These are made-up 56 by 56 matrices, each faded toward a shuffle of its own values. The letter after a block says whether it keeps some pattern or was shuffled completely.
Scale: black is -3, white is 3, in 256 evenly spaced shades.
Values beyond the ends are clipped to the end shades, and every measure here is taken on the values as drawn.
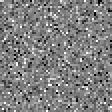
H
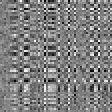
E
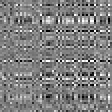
E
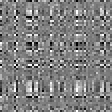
E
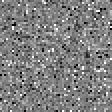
H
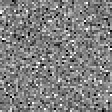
H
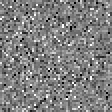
H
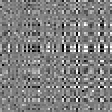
E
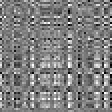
E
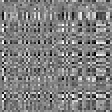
E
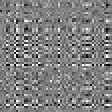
E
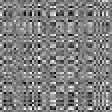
E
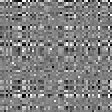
E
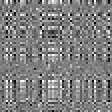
E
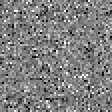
H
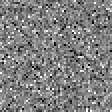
H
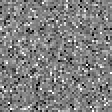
H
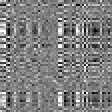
E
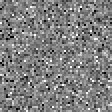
H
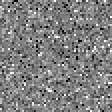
H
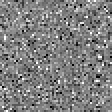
H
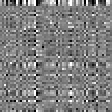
E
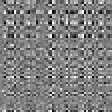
E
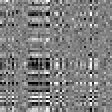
E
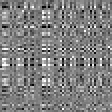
E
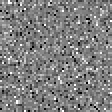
H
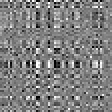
E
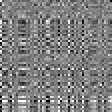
E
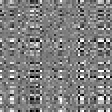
E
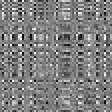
E
